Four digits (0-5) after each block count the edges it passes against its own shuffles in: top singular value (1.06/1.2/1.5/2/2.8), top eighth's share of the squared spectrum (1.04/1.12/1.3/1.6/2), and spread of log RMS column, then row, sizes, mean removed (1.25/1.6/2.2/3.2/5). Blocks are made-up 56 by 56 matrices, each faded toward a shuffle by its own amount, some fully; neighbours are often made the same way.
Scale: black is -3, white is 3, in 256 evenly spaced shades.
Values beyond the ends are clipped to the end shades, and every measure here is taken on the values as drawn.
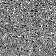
0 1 0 1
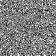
1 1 0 2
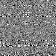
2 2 0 3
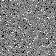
0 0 0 0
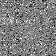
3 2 1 1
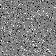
0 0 0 0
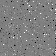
2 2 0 0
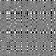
5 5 3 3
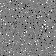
0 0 0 0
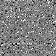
3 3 0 2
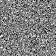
2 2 0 0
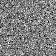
2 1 0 0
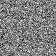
0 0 0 0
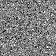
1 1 0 0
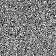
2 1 0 0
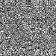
3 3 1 1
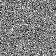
2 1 0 0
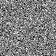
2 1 0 0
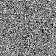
0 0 0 0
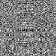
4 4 2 2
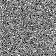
0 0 0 0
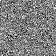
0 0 0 0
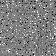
2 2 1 0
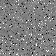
1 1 0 0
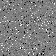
1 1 0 0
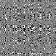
4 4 3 3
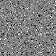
3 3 0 1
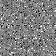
3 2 0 1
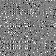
4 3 1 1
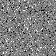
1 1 0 0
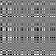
5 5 4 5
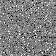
2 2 1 1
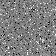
0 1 0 0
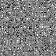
3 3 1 2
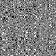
3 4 2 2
